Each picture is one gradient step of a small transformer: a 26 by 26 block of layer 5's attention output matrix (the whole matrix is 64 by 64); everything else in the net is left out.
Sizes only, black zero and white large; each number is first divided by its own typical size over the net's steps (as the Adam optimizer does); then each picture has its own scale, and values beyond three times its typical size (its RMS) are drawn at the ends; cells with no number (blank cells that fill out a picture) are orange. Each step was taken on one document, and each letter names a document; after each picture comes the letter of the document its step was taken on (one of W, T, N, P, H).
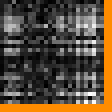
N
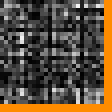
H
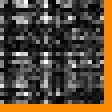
H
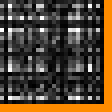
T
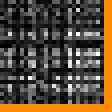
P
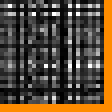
P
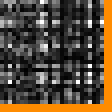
T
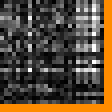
N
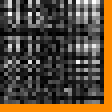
N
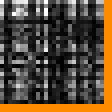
H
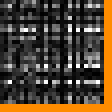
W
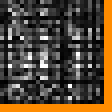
T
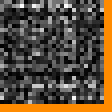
H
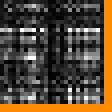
P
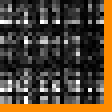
T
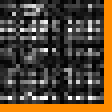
P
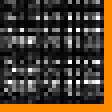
W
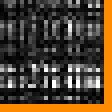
P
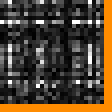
T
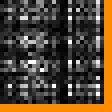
W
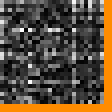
H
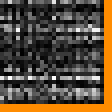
N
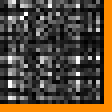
T
